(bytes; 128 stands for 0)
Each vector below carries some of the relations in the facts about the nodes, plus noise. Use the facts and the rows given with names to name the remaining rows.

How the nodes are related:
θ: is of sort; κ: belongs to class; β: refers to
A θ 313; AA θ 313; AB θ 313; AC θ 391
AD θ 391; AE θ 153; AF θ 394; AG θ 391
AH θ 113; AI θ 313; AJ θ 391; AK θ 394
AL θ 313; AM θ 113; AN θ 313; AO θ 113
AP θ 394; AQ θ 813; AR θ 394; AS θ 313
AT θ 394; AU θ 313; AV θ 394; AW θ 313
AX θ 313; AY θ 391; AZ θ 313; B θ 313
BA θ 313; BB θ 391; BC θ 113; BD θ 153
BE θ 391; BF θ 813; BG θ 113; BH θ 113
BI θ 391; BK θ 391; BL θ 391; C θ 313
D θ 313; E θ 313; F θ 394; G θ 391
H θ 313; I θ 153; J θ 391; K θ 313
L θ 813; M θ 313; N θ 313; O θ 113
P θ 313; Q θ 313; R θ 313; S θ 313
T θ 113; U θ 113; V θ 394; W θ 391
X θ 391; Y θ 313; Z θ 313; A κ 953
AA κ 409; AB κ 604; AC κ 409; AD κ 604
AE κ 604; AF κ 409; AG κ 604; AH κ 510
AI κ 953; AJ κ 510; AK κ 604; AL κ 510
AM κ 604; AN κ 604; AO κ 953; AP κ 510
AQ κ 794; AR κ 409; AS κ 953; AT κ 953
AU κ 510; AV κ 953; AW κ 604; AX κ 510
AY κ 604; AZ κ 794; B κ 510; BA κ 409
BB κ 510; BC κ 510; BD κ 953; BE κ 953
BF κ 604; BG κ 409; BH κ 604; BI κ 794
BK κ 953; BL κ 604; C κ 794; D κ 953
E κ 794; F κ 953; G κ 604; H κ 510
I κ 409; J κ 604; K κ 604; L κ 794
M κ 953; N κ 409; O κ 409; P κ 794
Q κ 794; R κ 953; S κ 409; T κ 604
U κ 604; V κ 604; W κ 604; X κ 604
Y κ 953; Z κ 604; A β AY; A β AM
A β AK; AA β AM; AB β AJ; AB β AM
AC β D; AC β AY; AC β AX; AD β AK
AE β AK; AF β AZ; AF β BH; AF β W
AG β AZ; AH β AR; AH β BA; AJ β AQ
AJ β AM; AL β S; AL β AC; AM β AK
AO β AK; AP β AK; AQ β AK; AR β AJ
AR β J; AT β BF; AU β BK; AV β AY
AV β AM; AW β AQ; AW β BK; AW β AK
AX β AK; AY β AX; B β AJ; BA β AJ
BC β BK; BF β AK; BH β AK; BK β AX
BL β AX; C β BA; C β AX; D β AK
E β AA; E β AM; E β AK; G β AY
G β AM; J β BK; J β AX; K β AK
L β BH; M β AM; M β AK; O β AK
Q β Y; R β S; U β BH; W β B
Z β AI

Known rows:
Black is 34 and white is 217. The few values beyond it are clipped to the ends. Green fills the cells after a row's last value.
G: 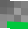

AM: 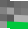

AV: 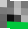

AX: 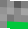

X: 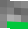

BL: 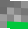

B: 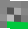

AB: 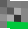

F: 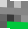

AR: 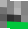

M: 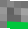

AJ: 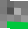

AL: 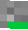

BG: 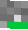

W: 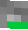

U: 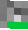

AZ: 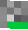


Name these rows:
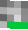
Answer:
AQ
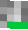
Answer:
L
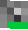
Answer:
AA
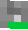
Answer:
BE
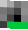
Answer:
BD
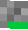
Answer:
D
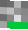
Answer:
BF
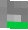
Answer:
BB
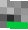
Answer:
AP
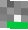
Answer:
BC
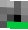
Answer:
I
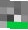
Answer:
O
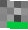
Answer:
E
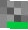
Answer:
BA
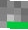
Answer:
BI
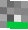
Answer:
BK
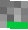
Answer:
AC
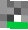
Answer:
AO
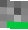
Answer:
AD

